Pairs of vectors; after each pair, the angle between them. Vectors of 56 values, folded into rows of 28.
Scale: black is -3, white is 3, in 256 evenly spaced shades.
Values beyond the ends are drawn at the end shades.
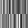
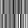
partly aligned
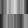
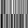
partly aligned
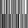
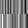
partly opposed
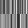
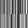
nearly parallel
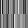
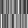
partly aligned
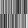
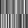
partly opposed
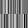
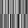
partly aligned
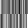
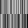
nearly opposite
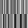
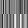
nearly opposite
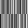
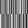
nearly opposite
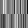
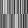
nearly parallel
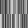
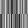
nearly opposite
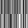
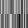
nearly opposite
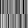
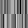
orthogonal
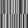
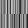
nearly parallel
